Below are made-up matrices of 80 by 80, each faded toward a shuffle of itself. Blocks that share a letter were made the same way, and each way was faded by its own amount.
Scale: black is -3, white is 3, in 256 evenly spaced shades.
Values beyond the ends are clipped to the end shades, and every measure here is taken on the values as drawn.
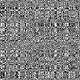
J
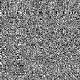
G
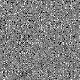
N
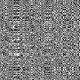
J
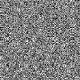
G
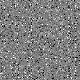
N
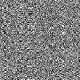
G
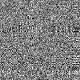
G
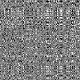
J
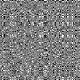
J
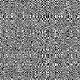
J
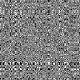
J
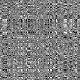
J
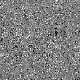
N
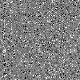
N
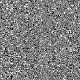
N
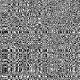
J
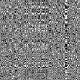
J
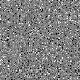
N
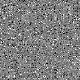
N
